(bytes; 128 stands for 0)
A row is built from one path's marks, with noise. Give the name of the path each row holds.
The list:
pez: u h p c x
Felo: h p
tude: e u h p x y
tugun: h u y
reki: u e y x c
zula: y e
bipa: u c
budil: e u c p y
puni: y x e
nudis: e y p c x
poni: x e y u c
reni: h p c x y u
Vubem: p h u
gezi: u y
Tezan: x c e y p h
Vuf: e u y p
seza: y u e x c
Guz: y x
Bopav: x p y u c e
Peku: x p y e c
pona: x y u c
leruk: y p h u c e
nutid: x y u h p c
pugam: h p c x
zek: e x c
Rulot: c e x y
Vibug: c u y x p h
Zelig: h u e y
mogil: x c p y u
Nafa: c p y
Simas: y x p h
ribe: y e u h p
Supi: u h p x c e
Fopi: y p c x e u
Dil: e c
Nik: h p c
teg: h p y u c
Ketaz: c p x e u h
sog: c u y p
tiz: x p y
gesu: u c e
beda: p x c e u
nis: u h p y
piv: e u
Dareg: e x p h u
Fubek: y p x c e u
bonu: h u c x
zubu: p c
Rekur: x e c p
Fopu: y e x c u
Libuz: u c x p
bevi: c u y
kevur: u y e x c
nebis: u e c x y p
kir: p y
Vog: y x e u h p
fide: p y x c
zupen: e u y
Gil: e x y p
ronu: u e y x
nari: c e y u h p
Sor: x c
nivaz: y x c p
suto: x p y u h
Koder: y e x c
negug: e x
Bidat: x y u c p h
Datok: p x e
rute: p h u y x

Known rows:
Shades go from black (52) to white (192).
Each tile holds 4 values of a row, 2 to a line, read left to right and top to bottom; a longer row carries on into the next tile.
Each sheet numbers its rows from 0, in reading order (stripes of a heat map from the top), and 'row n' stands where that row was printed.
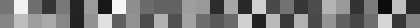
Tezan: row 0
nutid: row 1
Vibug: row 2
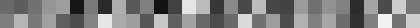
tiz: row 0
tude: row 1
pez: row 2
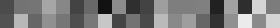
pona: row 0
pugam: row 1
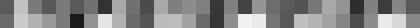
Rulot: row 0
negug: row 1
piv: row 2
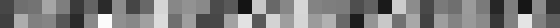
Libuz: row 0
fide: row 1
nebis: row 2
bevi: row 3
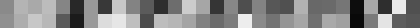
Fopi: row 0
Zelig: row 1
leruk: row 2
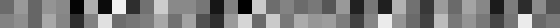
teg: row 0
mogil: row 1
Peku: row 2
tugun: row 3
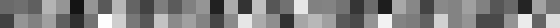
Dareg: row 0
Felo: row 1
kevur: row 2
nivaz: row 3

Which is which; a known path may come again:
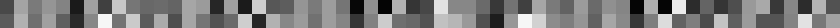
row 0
pez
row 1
nutid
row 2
sog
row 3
zek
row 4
teg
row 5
Simas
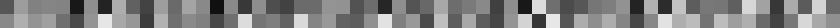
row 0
kir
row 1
tugun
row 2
Guz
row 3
reni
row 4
Nik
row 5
Vog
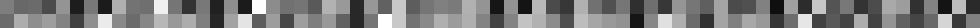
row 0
Peku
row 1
Tezan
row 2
Dareg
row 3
Vuf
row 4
Dil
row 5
nari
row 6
Vibug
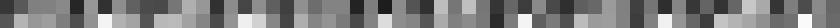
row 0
zubu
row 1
piv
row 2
gezi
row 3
bonu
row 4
bipa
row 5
Zelig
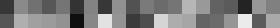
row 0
gesu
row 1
reki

